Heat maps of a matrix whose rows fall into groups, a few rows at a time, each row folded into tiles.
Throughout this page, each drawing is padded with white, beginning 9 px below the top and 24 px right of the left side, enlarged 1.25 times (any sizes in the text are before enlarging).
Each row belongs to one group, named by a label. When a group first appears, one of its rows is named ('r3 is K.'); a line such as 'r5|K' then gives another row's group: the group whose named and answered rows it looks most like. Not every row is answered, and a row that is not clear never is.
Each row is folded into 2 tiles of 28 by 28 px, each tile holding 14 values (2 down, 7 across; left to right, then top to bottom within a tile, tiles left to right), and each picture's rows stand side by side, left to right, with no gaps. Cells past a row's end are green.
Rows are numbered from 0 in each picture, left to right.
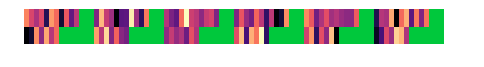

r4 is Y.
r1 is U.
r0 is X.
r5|X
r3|Y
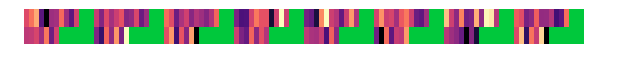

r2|Y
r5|X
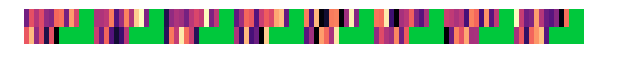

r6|X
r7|Y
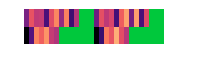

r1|X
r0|X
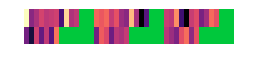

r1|U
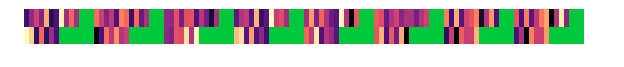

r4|U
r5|Y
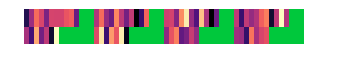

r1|Y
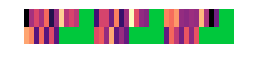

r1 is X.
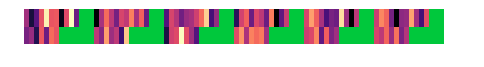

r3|Y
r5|U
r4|U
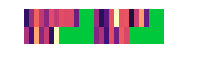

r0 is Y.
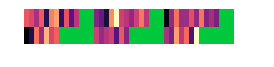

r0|X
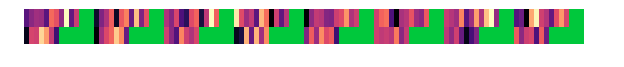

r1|X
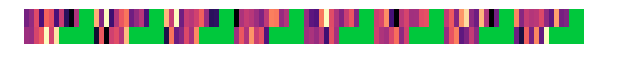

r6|U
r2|U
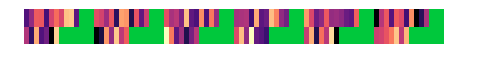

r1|X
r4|Y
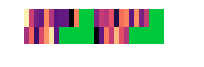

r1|X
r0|Y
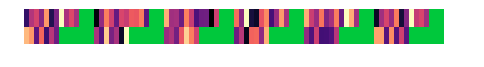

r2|Y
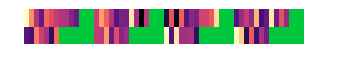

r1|U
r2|U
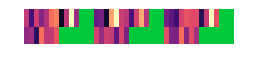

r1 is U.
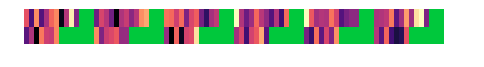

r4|X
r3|Y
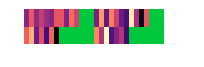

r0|Y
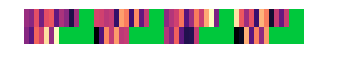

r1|X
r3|X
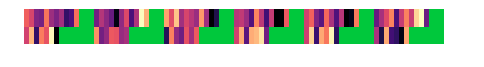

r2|U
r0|Y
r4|Y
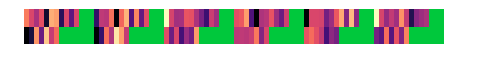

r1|X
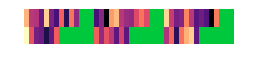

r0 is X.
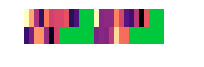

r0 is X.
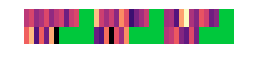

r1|X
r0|Y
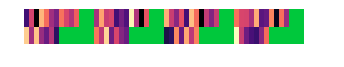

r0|U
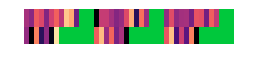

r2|Y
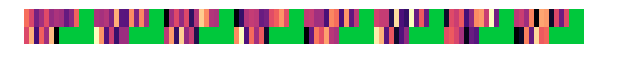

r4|X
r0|Y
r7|X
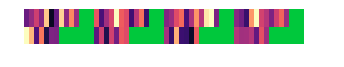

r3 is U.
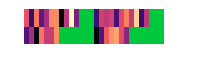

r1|X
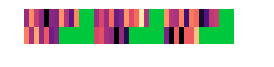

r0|U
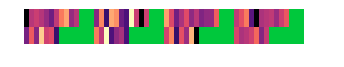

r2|Y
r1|U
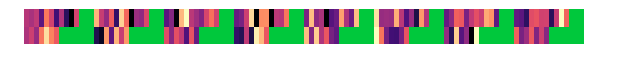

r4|U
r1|X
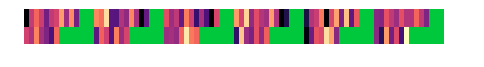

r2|Y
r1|U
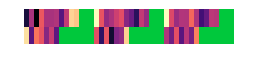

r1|X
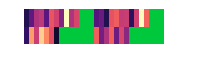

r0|X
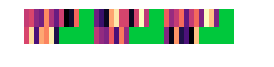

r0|Y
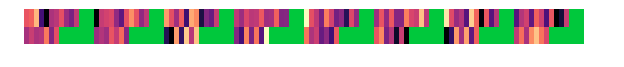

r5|Y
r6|X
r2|X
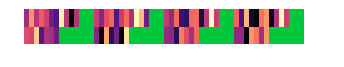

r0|U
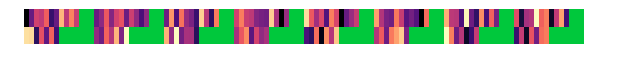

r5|Y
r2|U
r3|U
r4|X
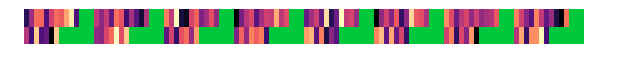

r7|Y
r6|Y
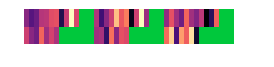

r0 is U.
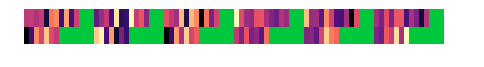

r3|X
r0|X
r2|X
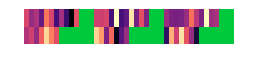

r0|Y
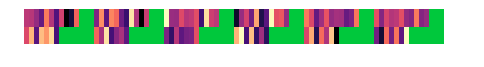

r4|Y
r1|U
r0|Y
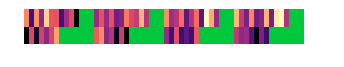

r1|Y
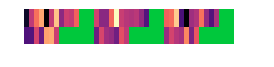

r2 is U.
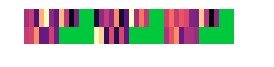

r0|U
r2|U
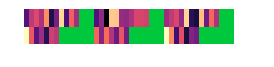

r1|U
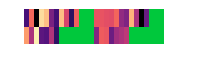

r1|U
